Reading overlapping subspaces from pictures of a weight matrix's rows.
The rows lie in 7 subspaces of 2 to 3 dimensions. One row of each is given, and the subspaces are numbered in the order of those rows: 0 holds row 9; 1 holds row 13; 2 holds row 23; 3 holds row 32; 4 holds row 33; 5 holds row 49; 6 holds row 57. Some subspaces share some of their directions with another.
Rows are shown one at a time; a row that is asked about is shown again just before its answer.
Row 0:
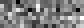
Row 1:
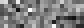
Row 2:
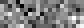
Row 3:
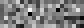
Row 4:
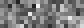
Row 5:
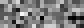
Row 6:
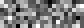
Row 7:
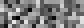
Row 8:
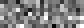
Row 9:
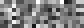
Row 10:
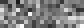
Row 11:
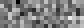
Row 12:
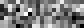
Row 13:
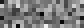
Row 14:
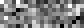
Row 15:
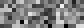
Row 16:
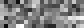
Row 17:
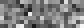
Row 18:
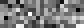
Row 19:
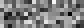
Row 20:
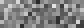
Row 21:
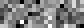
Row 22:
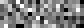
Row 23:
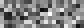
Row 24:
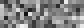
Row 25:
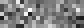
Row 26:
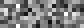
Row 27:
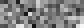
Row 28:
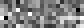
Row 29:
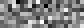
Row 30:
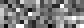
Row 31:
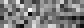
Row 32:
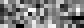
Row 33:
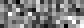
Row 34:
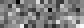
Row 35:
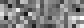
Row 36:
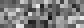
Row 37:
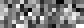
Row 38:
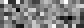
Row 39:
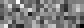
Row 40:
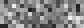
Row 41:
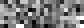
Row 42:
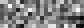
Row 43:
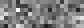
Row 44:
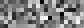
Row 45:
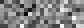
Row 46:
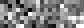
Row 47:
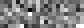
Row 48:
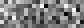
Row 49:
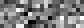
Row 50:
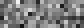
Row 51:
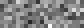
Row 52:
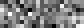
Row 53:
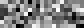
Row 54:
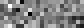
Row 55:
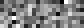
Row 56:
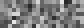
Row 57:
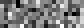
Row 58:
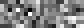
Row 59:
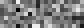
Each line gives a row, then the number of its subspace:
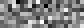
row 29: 5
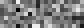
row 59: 6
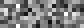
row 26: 6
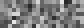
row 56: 0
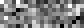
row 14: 6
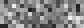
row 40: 3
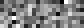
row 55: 0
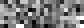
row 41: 3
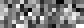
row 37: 6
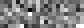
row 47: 5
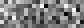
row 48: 3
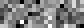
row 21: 4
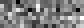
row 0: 4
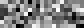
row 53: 6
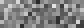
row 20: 3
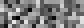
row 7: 0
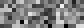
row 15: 4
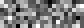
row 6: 6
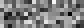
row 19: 2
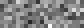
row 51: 5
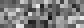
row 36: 5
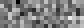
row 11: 4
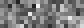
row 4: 4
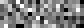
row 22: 5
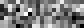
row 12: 6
